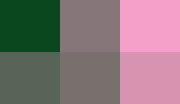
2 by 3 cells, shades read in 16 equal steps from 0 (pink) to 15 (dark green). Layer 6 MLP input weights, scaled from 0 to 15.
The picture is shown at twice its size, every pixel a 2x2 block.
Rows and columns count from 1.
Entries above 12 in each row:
1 0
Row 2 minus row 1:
-5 1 2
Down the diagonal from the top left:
15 8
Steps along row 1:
down down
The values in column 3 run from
0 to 2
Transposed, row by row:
15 10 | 7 8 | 0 2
